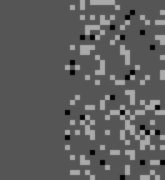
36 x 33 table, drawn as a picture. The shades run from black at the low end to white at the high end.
Stripes: none. Grain: fine. Seam: vertical, 40% of the way across, the left part calmer.
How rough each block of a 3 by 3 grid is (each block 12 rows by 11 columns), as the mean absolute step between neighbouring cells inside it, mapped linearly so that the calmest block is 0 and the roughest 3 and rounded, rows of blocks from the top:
0 2 2 / 0 2 3 / 0 2 3
